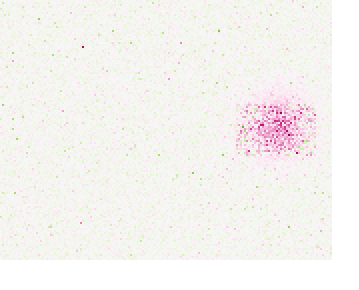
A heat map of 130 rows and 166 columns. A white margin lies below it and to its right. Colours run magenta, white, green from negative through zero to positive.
The ninth with the lowest average is the middle right. The values are skewed, with a long tail toward low values. One dip sinks in the middle right. No row or column stands out. An odd patch, rougher than its surroundings, sits in the middle right. The middle right is the roughest part.
